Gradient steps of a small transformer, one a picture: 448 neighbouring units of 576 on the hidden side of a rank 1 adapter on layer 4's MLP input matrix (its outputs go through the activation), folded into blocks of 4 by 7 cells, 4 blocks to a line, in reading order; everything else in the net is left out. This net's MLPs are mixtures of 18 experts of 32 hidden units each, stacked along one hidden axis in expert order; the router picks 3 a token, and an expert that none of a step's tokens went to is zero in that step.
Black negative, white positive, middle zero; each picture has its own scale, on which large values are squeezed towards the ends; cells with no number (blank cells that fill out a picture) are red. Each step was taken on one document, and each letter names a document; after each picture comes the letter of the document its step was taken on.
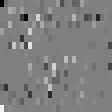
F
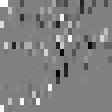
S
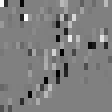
S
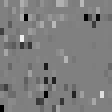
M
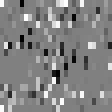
F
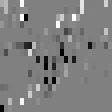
S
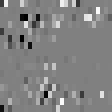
M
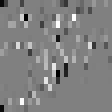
S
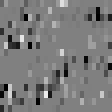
M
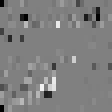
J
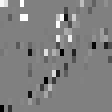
S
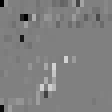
J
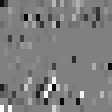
J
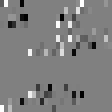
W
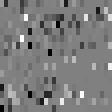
M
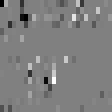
J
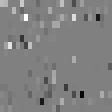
M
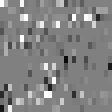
F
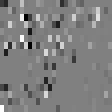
F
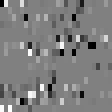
W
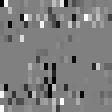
F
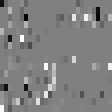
J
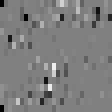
J
